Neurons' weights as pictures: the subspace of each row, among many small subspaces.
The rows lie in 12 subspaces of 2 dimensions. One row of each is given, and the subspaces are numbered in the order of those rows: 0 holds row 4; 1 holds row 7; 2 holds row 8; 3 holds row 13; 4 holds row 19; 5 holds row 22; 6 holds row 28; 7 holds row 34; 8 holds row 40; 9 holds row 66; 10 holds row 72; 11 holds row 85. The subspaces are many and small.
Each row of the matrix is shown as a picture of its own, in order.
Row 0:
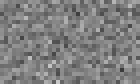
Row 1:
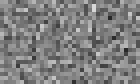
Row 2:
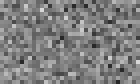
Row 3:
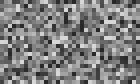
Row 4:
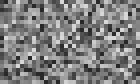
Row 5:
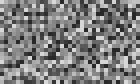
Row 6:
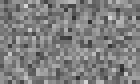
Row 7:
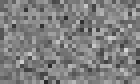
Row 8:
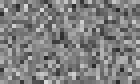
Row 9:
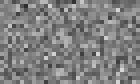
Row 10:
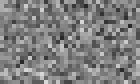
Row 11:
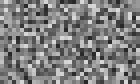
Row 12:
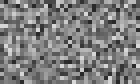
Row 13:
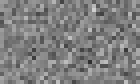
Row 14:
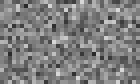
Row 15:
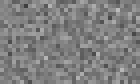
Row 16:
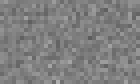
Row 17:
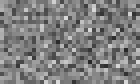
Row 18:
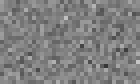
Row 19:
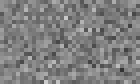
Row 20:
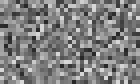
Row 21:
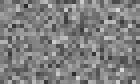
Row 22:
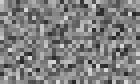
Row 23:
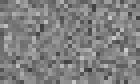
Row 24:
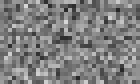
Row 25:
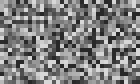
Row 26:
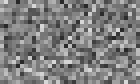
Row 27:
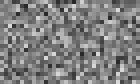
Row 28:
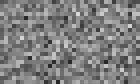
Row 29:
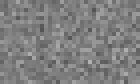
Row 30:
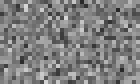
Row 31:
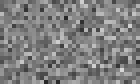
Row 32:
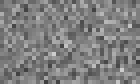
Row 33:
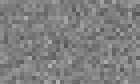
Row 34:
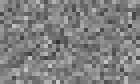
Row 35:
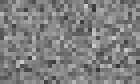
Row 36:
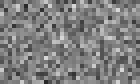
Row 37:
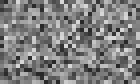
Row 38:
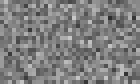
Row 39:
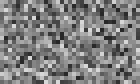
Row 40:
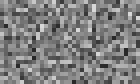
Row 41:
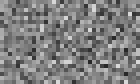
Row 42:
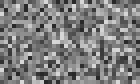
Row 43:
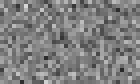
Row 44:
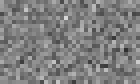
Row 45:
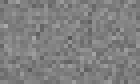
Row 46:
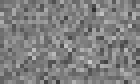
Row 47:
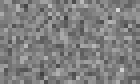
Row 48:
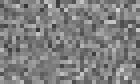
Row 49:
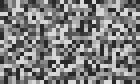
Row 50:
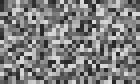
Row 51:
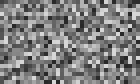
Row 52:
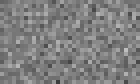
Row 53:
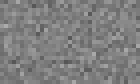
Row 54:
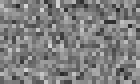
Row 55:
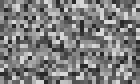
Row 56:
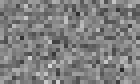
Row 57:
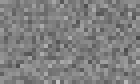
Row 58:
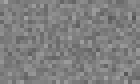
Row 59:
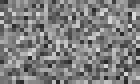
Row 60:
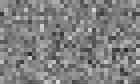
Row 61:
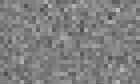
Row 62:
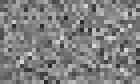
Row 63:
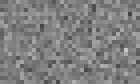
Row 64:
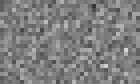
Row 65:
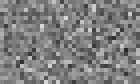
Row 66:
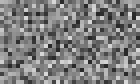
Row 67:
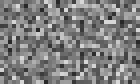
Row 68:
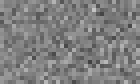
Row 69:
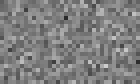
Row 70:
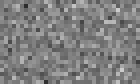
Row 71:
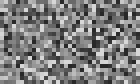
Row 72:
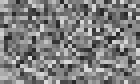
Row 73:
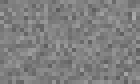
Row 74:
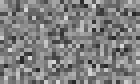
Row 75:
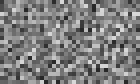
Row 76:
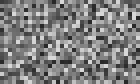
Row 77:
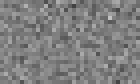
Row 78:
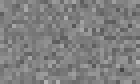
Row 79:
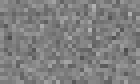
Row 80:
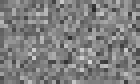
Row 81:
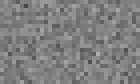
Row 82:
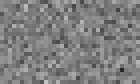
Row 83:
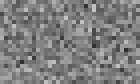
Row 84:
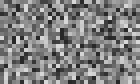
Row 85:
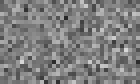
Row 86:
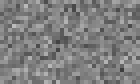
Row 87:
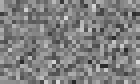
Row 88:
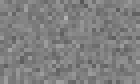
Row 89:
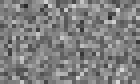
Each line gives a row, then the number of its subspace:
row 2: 8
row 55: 10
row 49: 5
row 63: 1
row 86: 7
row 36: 2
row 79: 1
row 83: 8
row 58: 7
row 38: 7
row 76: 9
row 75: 11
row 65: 1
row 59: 7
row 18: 5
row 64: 11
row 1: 8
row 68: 3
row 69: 5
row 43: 2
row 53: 0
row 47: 11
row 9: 3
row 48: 0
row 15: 4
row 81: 2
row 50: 5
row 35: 8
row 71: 1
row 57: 9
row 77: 8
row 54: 0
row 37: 0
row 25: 2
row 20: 10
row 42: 2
